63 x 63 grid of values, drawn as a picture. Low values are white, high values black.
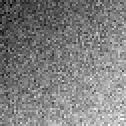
The halves do not mirror each other. The bottom right is the ninth with the lowest average. No regular stripes run through it. The top left is the ninth with the highest average. There is an overall slope up to the top left. No row or column stands out. The texture is fine-grained noise. The histogram is bell-shaped.
